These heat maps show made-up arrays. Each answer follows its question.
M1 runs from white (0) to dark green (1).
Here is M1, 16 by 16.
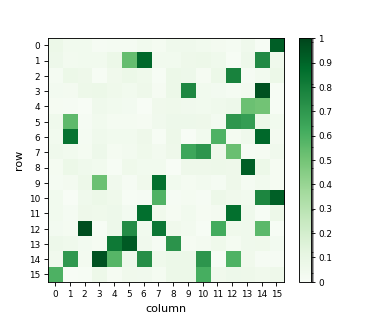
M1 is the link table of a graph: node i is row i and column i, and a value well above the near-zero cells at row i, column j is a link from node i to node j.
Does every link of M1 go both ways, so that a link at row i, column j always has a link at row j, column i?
yes
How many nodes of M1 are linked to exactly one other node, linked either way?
3
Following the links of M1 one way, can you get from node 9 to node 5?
yes
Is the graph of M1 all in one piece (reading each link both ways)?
yes
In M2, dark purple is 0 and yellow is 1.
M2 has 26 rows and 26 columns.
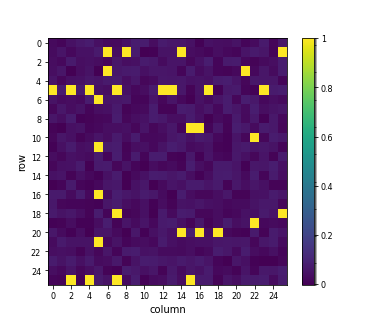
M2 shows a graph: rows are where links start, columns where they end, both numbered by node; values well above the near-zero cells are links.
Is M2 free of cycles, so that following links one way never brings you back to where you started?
yes
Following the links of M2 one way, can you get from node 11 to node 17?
yes
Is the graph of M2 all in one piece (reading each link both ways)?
no
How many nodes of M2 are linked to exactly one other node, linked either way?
9
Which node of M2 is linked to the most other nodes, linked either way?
node 5
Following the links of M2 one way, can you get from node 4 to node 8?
no
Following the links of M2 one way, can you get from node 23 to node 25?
no
